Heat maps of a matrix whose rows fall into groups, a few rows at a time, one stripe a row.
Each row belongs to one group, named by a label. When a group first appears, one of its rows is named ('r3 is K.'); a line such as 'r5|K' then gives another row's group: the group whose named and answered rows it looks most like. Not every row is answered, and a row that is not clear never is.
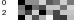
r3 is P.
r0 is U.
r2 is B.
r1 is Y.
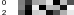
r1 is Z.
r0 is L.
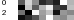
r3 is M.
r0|B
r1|P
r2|L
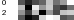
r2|B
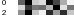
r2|Z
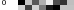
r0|P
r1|B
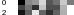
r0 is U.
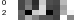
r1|U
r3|B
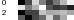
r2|M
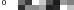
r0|L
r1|U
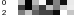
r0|Z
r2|B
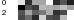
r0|L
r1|M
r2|P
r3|U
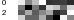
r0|L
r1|Y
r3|B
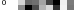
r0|B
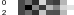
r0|U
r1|Y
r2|U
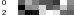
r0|B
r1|U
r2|M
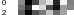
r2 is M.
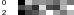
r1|U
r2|M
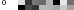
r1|M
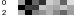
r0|Y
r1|M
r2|Y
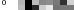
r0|Z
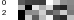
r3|P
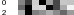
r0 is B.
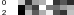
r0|L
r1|U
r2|P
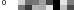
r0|B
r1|L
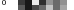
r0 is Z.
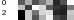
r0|P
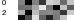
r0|Y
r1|L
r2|Z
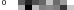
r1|Z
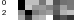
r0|P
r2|Y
